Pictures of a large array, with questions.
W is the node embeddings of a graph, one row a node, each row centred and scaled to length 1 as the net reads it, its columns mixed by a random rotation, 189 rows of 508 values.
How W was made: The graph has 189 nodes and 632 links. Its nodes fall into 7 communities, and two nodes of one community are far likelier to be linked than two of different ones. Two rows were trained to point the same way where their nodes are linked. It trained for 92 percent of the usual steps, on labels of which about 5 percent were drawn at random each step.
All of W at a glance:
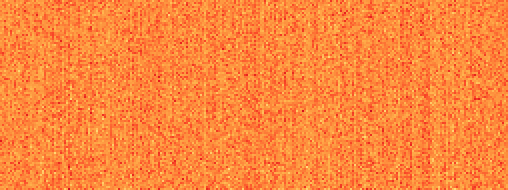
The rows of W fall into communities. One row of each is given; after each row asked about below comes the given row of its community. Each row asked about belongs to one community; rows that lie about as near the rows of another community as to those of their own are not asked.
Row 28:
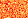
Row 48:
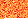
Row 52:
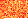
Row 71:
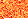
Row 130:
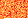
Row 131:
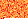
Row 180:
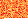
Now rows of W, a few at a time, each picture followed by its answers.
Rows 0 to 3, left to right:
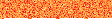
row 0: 48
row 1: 180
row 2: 28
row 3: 71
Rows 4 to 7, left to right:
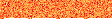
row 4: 180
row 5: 48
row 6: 130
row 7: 28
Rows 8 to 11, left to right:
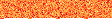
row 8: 48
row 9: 71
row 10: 71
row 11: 130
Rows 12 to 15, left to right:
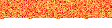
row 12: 131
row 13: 131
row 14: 28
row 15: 130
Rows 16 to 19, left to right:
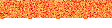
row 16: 28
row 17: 180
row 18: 130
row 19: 180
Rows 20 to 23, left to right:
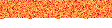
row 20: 131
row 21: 130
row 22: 130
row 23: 52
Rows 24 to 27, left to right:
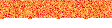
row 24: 130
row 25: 71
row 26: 130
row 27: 28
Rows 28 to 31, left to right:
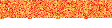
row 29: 180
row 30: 180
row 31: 28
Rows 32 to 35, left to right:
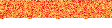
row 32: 28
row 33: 48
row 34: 130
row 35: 131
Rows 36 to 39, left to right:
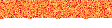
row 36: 71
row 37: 130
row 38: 52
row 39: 28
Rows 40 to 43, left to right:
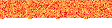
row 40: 48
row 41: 52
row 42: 71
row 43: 28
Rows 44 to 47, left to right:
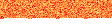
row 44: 71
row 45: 130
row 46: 71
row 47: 28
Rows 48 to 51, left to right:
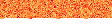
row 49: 130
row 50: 28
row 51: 52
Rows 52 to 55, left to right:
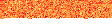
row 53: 48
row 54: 71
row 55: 180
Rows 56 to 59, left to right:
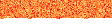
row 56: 28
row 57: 180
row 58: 130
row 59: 52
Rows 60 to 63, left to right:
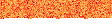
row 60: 48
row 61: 52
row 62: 71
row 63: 180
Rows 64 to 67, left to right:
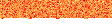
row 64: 48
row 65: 130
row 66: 71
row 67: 52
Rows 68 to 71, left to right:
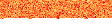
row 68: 52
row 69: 28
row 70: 28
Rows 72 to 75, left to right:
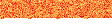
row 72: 180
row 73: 180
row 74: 71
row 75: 52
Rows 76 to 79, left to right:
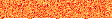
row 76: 180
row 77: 28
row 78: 180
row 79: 28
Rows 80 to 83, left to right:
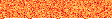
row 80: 131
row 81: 180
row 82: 131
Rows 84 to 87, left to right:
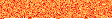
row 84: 131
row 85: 71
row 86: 28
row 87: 71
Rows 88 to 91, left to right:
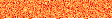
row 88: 28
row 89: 28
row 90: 131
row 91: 48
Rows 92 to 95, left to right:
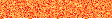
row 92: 71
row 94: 71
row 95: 131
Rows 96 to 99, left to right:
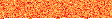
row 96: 48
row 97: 71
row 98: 71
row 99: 130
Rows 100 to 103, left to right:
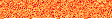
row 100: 52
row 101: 48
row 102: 48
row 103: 131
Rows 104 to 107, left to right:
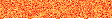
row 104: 180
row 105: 28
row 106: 71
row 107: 180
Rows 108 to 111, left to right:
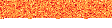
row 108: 48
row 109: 130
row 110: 28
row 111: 28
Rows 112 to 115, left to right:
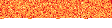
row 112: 131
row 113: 130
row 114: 131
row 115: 48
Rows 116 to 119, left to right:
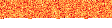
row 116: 48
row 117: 28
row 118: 48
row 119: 130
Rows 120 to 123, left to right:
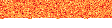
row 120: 130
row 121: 180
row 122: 71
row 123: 52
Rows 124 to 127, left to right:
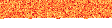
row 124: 52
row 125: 48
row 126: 131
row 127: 52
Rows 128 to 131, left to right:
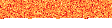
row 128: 131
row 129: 52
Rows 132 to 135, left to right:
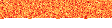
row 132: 71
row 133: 130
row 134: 71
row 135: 28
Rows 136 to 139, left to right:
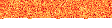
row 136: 52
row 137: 130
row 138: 28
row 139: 180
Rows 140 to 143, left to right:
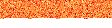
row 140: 52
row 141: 52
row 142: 52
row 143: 180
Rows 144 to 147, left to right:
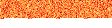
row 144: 180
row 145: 52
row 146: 71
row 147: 28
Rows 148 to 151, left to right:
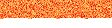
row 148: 52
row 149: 52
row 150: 71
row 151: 48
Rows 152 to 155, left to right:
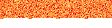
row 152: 52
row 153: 52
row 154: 52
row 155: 180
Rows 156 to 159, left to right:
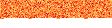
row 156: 180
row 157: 71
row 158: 71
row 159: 180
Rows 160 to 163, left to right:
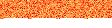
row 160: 131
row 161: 180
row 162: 48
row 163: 48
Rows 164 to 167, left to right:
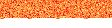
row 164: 131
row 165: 180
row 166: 131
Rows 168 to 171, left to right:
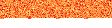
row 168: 130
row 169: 71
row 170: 180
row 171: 131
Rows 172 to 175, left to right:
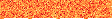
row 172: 52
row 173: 52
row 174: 48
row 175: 180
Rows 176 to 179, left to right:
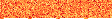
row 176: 180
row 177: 71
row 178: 48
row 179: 48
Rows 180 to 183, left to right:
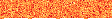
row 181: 52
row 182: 28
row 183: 130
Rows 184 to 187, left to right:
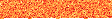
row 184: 52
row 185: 71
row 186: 130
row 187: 71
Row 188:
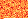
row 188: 131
